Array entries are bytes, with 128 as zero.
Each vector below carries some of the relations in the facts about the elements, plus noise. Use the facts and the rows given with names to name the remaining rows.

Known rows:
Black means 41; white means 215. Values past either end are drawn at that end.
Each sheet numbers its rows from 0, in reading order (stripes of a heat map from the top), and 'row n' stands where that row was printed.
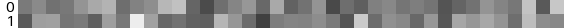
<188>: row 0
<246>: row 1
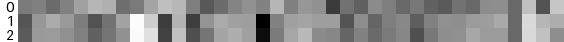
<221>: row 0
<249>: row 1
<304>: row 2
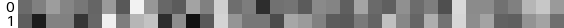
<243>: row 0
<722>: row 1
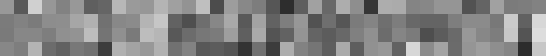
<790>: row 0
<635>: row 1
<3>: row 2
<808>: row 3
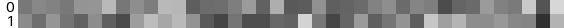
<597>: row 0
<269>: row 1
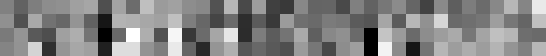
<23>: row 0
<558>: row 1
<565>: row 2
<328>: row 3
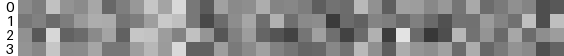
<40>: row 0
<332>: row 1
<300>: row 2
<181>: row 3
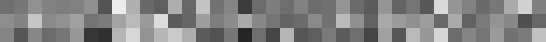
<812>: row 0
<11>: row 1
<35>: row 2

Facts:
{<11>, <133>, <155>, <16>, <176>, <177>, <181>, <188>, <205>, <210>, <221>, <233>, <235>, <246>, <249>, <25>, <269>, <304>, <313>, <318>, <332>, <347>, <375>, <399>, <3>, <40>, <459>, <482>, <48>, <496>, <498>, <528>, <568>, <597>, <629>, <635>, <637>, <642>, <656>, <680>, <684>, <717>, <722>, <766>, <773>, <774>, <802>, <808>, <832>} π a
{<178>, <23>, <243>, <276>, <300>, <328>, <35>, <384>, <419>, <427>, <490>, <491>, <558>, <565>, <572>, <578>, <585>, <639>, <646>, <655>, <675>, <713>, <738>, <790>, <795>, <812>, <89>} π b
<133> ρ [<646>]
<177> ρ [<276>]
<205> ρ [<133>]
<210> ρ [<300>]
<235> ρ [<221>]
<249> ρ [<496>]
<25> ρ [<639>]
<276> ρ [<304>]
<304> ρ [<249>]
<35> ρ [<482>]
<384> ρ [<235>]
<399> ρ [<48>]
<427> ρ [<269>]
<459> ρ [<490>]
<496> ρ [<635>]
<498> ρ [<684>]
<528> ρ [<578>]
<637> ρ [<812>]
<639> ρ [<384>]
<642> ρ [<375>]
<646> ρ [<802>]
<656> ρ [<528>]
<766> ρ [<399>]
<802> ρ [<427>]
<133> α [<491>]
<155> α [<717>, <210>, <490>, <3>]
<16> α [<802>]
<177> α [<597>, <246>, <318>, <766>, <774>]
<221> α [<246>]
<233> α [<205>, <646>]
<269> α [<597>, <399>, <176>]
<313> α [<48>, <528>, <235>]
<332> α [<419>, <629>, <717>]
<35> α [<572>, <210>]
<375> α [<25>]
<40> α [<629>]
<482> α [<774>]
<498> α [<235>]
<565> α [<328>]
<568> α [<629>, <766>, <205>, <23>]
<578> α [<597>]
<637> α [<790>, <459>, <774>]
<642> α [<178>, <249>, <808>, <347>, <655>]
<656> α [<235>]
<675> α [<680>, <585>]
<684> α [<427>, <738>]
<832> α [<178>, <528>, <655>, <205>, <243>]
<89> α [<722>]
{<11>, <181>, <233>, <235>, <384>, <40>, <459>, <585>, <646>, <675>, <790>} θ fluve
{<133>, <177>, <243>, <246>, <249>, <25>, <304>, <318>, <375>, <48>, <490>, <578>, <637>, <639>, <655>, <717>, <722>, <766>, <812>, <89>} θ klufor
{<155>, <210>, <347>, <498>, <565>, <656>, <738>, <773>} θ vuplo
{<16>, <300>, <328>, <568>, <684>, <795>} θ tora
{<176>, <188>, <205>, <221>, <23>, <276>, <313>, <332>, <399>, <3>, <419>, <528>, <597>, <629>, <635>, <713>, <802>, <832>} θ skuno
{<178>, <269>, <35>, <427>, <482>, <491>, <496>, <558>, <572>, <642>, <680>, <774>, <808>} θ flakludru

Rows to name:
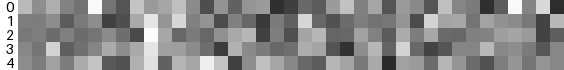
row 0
<675>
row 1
<642>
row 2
<155>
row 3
<568>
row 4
<384>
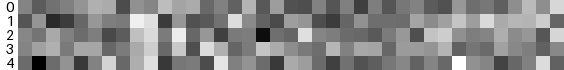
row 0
<713>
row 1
<133>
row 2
<496>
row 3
<235>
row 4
<89>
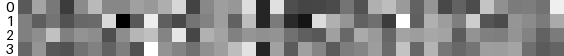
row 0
<528>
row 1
<738>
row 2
<459>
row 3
<656>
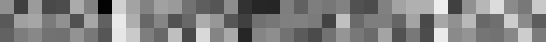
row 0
<491>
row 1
<48>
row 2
<578>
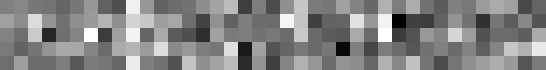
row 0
<773>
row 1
<16>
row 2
<684>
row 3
<276>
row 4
<210>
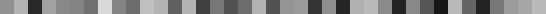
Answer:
<802>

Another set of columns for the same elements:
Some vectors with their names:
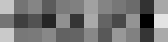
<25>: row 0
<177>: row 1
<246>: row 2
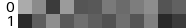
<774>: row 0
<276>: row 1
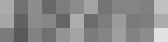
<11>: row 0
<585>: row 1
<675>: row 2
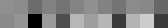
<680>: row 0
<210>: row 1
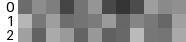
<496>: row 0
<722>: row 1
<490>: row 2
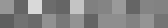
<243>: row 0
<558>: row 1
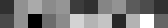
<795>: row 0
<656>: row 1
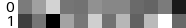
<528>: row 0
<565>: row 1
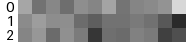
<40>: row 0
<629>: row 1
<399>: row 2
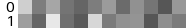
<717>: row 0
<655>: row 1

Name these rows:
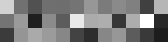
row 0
<459>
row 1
<347>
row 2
<328>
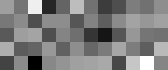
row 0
<249>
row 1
<482>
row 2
<635>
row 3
<790>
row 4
<155>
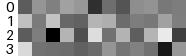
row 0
<221>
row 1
<235>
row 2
<738>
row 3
<766>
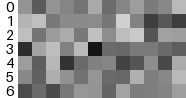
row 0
<384>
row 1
<205>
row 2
<646>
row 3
<684>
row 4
<304>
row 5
<812>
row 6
<35>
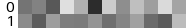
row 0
<269>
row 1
<639>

